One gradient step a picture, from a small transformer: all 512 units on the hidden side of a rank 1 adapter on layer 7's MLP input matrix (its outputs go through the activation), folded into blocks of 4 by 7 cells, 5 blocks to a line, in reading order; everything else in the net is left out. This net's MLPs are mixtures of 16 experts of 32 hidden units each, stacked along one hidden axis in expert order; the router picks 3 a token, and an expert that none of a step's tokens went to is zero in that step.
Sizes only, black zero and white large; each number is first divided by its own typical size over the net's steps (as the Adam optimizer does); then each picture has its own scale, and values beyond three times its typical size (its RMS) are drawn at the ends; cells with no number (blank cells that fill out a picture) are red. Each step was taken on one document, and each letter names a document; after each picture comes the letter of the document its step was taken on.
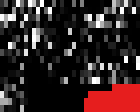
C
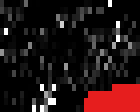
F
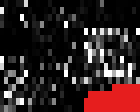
F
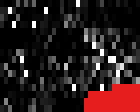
F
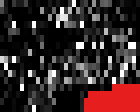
F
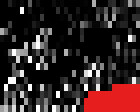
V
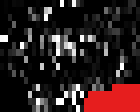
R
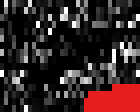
V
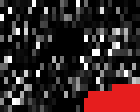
F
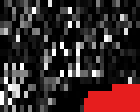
C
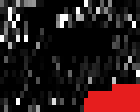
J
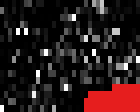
J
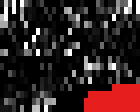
C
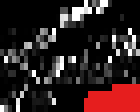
R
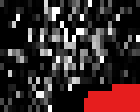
R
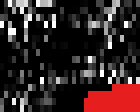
C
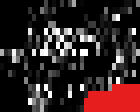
R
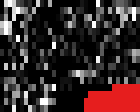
C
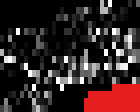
R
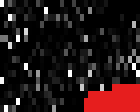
J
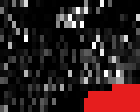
F
